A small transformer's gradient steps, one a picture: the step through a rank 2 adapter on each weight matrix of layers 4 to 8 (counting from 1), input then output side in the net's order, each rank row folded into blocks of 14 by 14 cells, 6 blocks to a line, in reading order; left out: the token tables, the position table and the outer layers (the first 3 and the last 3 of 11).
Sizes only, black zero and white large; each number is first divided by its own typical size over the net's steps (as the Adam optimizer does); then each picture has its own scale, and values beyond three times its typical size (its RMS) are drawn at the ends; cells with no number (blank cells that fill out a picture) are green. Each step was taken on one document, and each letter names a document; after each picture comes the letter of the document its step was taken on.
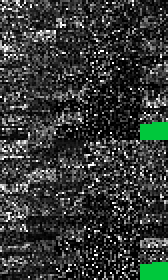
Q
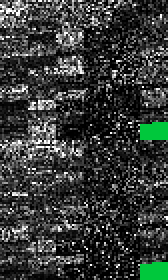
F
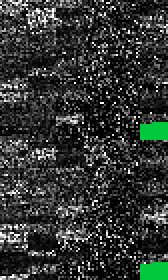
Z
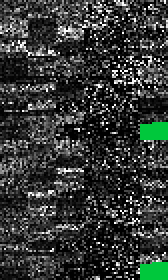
F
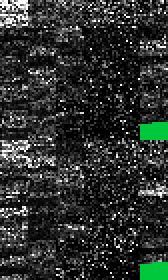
Q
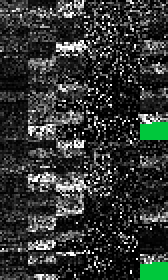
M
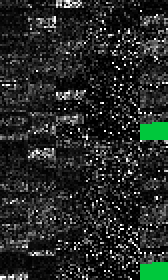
Z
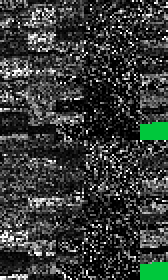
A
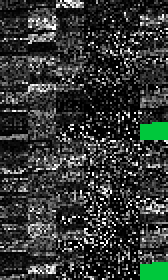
A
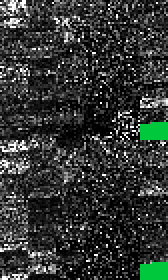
Q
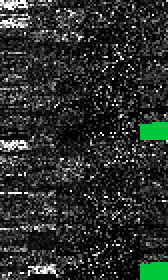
Q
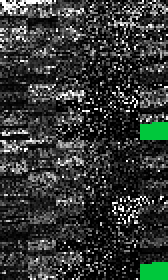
M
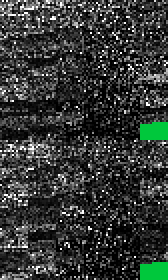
Q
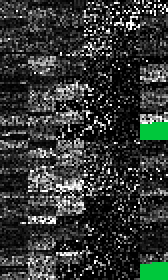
M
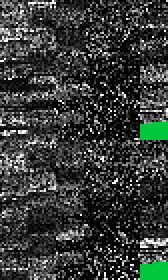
M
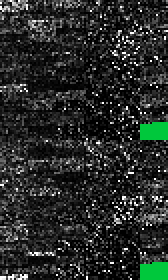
Z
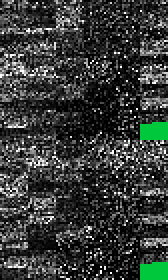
Q
